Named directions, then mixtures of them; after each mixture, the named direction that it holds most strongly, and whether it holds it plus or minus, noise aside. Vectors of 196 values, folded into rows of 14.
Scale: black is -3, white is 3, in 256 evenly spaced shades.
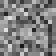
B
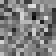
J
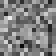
B, plus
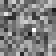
B, minus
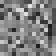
J, plus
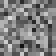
B, plus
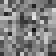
J, minus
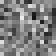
J, plus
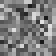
J, minus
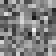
J, plus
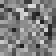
J, plus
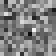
B, minus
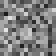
B, plus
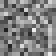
B, minus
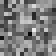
J, plus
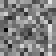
B, minus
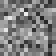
B, plus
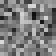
J, plus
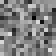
J, plus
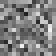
B, minus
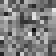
J, minus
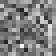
B, minus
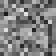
B, plus
